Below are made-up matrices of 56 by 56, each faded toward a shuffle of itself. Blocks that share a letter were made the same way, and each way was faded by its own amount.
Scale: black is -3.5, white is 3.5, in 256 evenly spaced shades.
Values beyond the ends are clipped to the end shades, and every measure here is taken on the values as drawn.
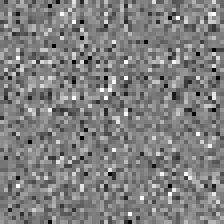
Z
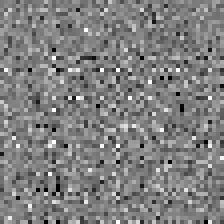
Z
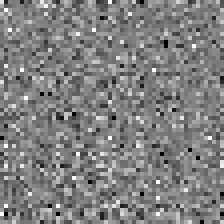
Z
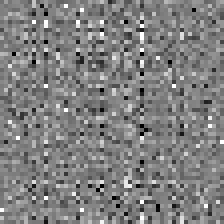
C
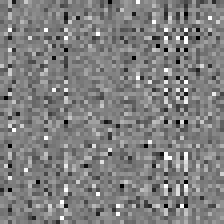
C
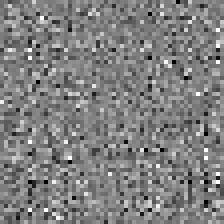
Z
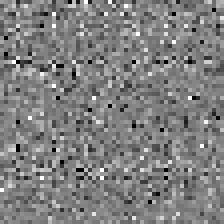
Z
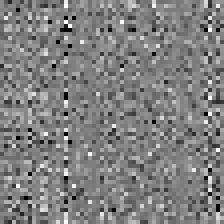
C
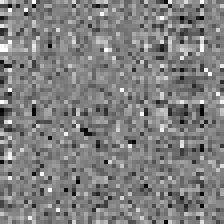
C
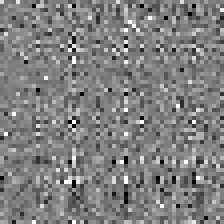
C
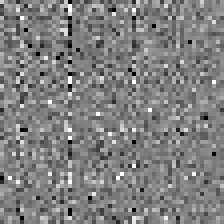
C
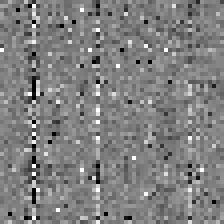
C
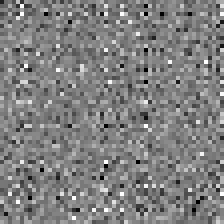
Z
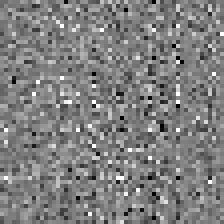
Z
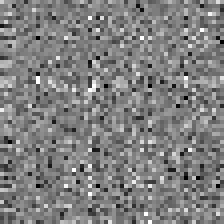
Z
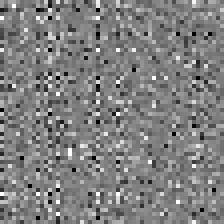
C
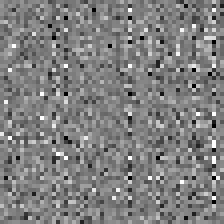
C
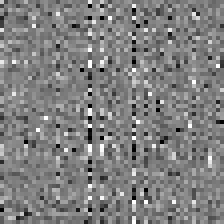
C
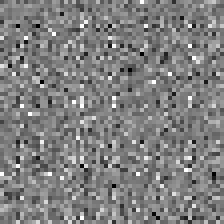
Z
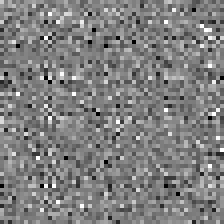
Z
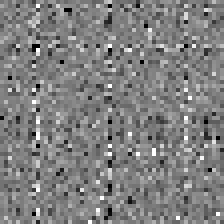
C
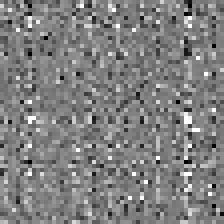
C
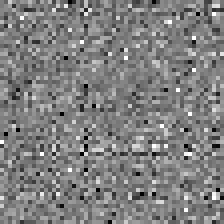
Z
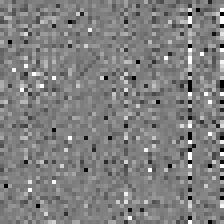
C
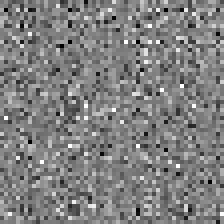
Z
